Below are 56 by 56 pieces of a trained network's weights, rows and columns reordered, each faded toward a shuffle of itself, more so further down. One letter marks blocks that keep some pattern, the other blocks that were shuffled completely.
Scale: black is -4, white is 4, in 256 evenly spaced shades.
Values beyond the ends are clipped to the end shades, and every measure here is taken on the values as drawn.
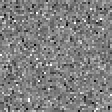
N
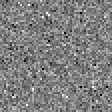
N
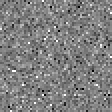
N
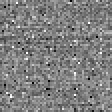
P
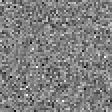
N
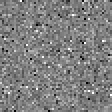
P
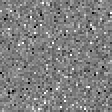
N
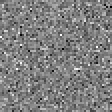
N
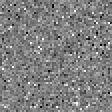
N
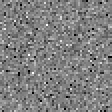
N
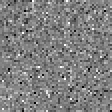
P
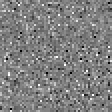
P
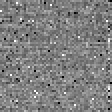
P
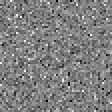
N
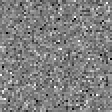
N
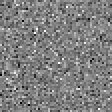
P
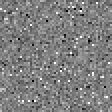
N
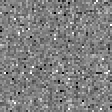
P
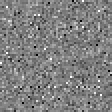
P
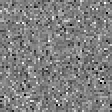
N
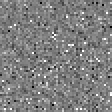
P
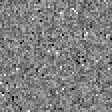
N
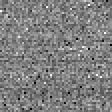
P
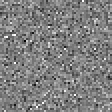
N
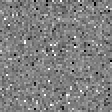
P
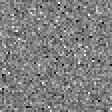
N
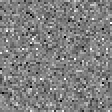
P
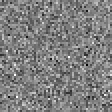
N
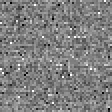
P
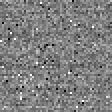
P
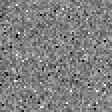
N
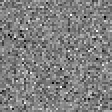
P
